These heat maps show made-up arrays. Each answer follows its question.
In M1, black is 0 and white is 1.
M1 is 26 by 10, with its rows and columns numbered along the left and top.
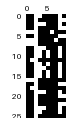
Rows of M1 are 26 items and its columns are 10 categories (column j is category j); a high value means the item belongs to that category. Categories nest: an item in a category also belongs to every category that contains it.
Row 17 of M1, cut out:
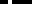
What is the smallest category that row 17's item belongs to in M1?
9
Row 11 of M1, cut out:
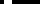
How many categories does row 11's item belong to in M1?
2
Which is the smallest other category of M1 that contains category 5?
3
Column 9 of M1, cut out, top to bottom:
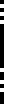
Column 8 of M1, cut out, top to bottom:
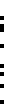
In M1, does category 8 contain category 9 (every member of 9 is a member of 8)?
yes
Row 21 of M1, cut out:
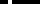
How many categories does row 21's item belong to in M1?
1
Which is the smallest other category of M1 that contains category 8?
2
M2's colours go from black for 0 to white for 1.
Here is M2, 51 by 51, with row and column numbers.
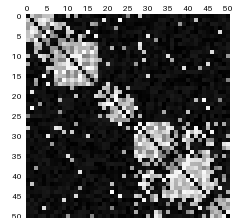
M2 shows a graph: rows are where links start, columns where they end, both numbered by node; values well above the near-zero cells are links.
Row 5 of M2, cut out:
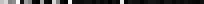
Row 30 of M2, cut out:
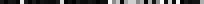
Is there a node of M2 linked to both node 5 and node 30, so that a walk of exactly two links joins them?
no
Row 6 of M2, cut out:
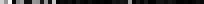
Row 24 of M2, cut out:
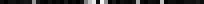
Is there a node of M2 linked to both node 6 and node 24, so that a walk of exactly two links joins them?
yes
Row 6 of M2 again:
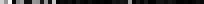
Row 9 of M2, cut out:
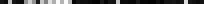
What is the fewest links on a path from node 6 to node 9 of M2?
1
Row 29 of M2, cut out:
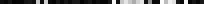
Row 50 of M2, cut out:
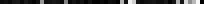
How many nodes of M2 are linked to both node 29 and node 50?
4
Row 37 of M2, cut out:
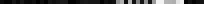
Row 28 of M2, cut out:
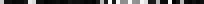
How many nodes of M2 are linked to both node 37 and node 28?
8
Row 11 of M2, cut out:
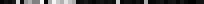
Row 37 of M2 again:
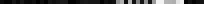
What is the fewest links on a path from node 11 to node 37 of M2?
2
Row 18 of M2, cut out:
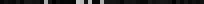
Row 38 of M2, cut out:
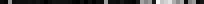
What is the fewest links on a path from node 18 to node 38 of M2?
3
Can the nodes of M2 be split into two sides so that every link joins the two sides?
no
